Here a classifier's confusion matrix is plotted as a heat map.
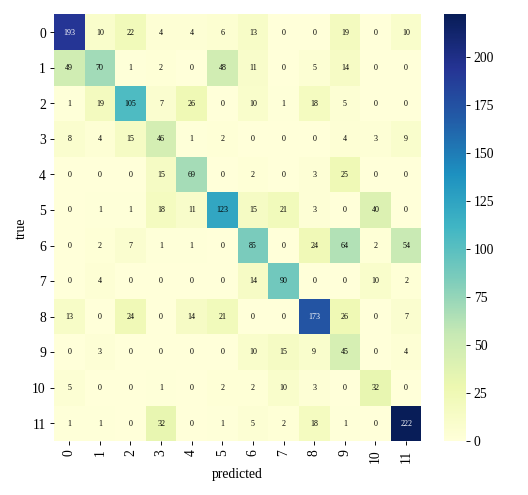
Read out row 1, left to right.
49 70 1 2 0 48 11 0 5 14 0 0
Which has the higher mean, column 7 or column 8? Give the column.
8
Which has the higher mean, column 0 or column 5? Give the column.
0
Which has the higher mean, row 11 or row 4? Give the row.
11
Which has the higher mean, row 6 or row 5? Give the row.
6
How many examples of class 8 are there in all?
278
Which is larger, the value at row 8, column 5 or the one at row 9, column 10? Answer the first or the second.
the first
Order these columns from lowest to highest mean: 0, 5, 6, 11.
6, 5, 0, 11
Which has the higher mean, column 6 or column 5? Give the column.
5
